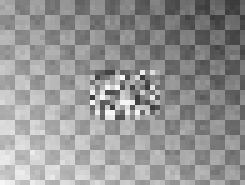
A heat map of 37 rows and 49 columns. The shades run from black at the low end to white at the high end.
Slope: up to the bottom left. Odd patch: rougher, in the centre. Grain: checkered. Ninth with the lowest average: top right.
